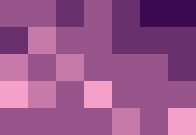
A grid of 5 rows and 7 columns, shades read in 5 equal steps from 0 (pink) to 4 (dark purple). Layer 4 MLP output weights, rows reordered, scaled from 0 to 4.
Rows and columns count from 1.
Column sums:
8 8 10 8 11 13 12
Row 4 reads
0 1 2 0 2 2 2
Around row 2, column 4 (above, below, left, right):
2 2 2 3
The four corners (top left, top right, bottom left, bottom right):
2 4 2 0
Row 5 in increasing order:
0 1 2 2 2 2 2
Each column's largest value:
3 2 3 2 3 4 4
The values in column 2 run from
1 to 2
